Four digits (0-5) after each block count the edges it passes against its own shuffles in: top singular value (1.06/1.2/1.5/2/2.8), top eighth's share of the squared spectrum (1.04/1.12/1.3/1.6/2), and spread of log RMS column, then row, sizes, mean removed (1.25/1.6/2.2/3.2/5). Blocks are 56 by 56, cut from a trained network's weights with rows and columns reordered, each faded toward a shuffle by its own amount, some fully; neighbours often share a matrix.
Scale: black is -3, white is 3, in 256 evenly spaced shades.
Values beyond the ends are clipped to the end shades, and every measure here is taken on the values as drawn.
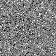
0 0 0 0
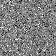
0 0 0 0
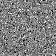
0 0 0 0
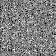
1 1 0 0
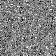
0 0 0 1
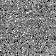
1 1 1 0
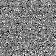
1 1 0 0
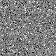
0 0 0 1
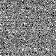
1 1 1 0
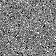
0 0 0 0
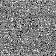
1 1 0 0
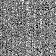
2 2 0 1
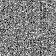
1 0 0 0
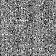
2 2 0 1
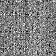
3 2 0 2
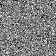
0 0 0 0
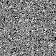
0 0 0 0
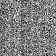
1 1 0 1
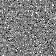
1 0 1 0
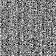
2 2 0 2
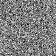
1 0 0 0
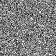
1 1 0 0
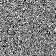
1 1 0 0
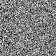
1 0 0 0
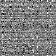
3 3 3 1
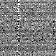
3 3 3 1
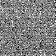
2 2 2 0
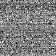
2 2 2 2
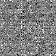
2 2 2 0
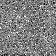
1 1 0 0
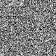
2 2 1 0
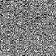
3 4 2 2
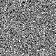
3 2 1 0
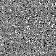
1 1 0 0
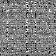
3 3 3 1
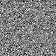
1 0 1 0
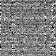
3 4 3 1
